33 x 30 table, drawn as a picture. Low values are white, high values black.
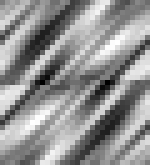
A half turn leaves it unchanged. The grain runs diagonally up to the right. No overall slope runs across the table.
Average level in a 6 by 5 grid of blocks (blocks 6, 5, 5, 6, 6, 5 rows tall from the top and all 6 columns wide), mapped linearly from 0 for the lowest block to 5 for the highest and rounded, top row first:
13312
25101
33231
13343
10152
31331
